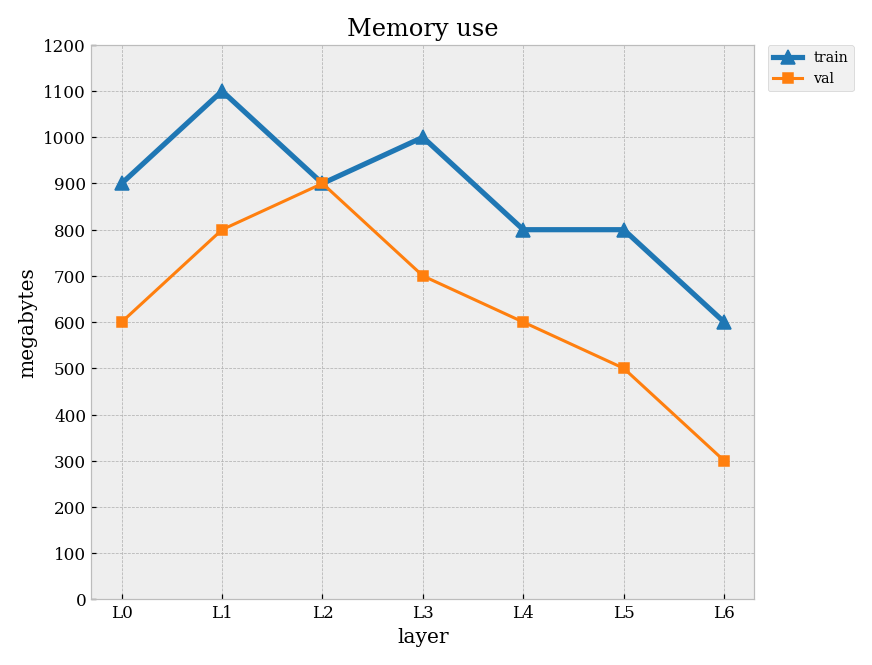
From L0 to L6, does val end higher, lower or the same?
lower
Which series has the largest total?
train
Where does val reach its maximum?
L2
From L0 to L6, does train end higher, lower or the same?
lower
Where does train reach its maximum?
L1
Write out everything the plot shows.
Title: Memory use
x-axis: layer, ticks L0 L1 L2 L3 L4 L5 L6
y-axis: megabytes, ticks 0 100 200 300 400 500 600 700 800 900 1000 1100 1200
Legend: train, val
Values:
train: 900 1100 900 1000 800 800 600
val: 600 800 900 700 600 500 300
